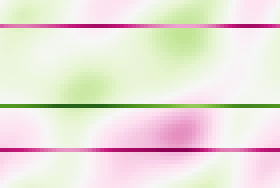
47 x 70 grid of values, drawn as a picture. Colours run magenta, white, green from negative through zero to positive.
Rows 7, 27 and 38 stand out from the rest. The ninth with the highest average is the middle left. The ninth with the lowest average is the bottom middle.
